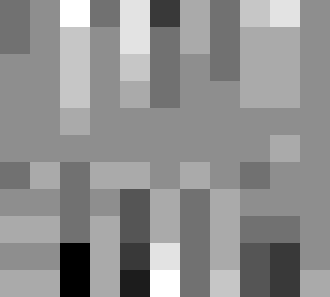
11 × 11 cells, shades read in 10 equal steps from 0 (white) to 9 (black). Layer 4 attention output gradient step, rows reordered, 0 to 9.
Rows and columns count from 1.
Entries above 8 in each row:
0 0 0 0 0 0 0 0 0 1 1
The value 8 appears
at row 11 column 5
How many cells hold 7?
4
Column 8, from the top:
5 5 5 4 4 4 4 3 3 3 2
